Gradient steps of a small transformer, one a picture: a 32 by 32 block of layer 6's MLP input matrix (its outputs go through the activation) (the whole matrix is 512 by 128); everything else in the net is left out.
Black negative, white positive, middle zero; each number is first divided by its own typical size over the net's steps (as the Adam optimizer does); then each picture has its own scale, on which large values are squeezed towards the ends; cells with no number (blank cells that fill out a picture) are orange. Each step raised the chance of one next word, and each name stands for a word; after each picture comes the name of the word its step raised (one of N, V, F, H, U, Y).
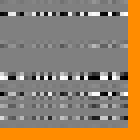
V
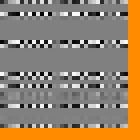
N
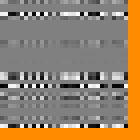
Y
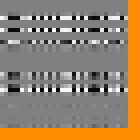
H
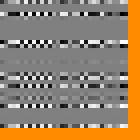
N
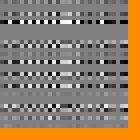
N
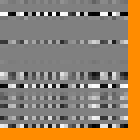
Y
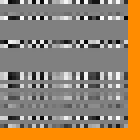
H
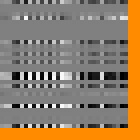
V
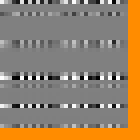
V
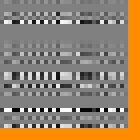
Y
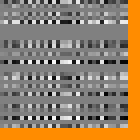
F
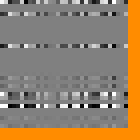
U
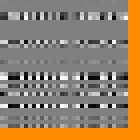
V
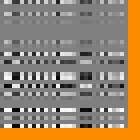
Y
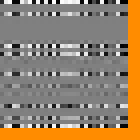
Y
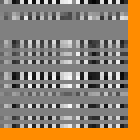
V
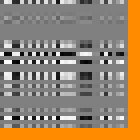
H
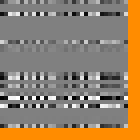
F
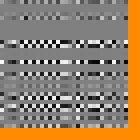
H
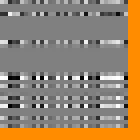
V
